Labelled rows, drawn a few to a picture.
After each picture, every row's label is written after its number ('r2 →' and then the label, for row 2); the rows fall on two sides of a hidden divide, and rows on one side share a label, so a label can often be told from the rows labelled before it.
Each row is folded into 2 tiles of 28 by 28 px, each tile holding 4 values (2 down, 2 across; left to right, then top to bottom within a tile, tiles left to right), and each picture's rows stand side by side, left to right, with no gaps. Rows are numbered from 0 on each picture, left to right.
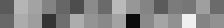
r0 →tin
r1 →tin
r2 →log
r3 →tin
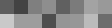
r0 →tin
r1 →tin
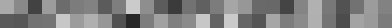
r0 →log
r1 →tin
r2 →log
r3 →tin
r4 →log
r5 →tin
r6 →tin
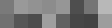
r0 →log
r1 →log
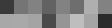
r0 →tin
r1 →tin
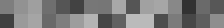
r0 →tin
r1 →tin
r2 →tin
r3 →log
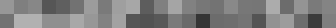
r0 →tin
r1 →tin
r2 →log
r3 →log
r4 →log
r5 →log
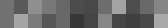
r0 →tin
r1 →log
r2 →log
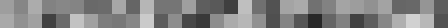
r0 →tin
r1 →tin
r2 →tin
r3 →log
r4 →tin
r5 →log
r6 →log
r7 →tin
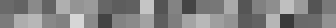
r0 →tin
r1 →tin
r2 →tin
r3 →tin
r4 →log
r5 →log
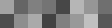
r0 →tin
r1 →tin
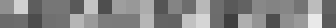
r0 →log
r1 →tin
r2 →tin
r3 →tin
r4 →tin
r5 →tin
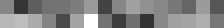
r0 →tin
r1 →tin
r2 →log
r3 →tin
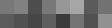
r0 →log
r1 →log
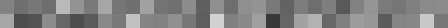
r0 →log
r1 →log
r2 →tin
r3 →log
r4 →tin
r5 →tin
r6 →tin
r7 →tin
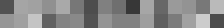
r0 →tin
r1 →log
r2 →tin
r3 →tin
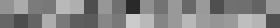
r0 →log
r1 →log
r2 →tin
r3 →tin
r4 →tin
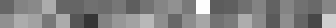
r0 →tin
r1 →log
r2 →tin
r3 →tin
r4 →tin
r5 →log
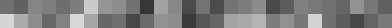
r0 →tin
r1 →tin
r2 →log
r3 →log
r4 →tin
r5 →tin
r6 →log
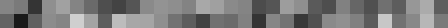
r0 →log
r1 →tin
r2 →tin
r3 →log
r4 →log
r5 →log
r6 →log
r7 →tin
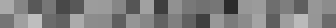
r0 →tin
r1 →tin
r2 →tin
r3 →log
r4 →tin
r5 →tin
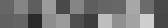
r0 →log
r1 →log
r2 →tin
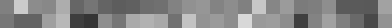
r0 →log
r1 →log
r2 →tin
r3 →tin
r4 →tin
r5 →log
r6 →log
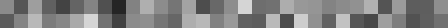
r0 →tin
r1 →tin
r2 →tin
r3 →tin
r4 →log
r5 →tin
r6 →log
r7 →log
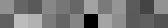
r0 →tin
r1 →log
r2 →log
